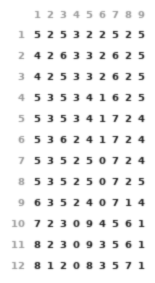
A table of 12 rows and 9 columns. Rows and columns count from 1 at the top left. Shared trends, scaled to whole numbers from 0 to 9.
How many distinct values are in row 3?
5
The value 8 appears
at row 11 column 1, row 12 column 1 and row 12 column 5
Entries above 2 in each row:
5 6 6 7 7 6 6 6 6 6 6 5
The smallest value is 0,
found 6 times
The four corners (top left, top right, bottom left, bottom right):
5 5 8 1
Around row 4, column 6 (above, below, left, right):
2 1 4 6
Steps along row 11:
down up down up down up up down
